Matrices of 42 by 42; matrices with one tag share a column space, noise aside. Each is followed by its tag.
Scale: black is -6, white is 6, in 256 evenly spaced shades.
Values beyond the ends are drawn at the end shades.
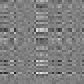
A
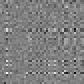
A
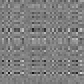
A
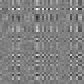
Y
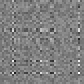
A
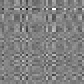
Y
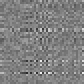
A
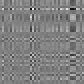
Y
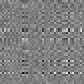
A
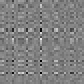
A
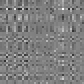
Y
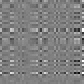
A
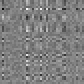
Y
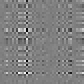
A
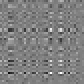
A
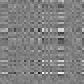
A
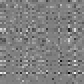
A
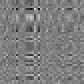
Y
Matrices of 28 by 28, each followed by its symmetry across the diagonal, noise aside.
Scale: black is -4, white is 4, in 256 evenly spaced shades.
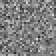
antisymmetric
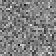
neither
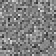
symmetric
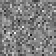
neither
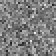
neither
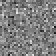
antisymmetric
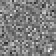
symmetric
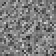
symmetric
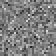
antisymmetric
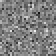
neither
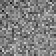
symmetric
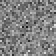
symmetric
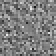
antisymmetric
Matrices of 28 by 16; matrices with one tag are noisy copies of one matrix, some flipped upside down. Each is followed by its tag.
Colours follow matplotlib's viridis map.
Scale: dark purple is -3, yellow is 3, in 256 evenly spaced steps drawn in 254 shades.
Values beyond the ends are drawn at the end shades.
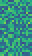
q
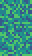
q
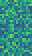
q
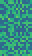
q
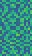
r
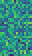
q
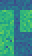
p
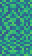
r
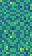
r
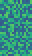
q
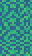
r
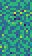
r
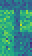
p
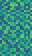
r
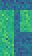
p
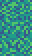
r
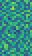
r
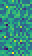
q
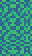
r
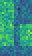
p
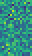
q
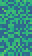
q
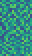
r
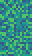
q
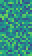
q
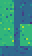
p
